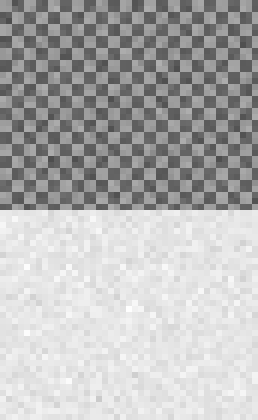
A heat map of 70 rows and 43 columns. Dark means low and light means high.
It is made of 2 by 1 panels. Panel 1,1: middling, checkered, strong in contrast. Panel 2,1: very high, fine-grained, faint in contrast.
